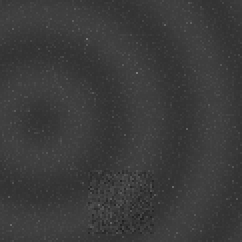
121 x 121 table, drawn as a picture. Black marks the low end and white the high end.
Slope: none. Odd patch: rougher, in the bottom middle. Roughest part: bottom middle. Rings: centred on the middle left.
